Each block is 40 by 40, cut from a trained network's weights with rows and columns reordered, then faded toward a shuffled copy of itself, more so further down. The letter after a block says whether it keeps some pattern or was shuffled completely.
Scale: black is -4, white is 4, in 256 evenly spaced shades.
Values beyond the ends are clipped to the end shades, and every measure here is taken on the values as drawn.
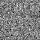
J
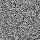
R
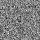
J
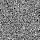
R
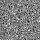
J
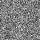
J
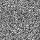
J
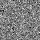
R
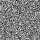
R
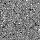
R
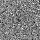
R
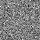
R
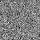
J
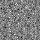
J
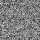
J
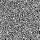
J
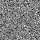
R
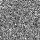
J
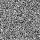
R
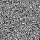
J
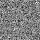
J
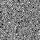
R
